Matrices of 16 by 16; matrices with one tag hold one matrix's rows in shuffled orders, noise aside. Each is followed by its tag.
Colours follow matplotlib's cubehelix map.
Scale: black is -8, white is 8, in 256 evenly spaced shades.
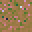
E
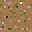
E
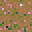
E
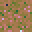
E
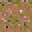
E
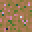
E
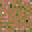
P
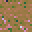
E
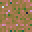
P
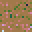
P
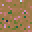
E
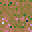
P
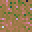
P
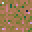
P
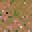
E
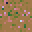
E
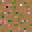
E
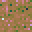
P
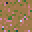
E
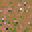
E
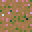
P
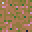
P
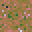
E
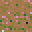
P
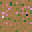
P
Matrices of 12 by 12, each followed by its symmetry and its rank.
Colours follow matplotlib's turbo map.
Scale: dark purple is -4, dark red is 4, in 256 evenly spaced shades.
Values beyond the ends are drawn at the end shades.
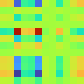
neither, rank one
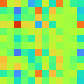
neither, rank two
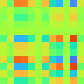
neither, rank one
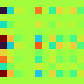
neither, rank one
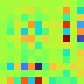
antisymmetric, rank two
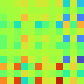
antisymmetric, rank two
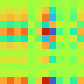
neither, rank one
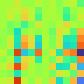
neither, rank two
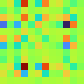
antisymmetric, rank two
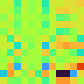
neither, rank two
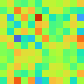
antisymmetric, rank two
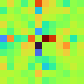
antisymmetric, rank two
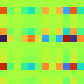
neither, rank one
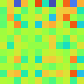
neither, rank two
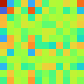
neither, rank two
